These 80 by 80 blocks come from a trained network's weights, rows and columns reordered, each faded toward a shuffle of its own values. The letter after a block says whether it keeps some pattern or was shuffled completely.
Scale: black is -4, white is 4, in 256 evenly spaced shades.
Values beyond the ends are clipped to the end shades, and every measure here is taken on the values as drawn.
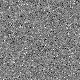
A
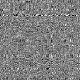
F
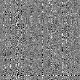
F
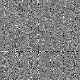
F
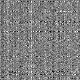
F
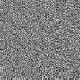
F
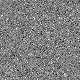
A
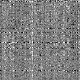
F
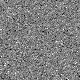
A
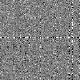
F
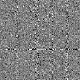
F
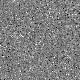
A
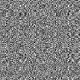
F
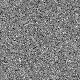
A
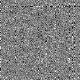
F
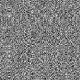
F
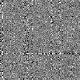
F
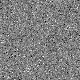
A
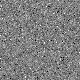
A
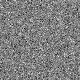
A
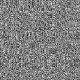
F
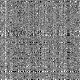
F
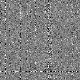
F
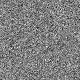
A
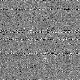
F
